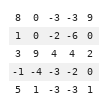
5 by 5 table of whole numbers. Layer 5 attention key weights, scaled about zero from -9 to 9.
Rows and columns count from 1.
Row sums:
11 -7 22 -10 1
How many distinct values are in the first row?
4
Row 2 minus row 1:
-7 0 1 -3 -9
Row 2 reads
1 0 -2 -6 0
